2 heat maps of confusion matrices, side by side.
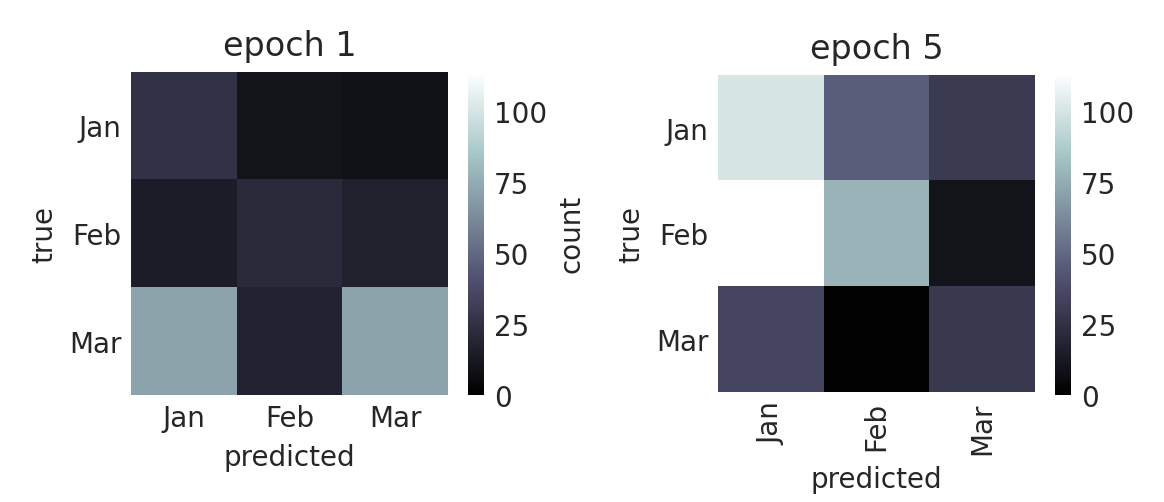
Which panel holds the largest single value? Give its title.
epoch 5
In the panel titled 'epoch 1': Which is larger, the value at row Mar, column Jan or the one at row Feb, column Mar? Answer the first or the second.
the first
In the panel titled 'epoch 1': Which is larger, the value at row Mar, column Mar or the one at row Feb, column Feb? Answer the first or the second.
the first
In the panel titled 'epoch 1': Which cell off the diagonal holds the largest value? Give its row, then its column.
Mar, Jan
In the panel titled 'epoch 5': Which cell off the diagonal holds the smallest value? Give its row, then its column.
Mar, Feb
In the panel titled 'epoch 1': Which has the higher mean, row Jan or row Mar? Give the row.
Mar
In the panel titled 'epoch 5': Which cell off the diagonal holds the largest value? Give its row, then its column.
Feb, Jan
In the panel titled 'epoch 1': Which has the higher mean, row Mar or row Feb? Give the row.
Mar
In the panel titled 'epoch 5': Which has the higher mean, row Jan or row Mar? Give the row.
Jan
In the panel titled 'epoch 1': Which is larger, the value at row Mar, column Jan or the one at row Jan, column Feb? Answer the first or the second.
the first
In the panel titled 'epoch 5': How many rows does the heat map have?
3
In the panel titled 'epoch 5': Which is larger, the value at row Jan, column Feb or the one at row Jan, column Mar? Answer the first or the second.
the first
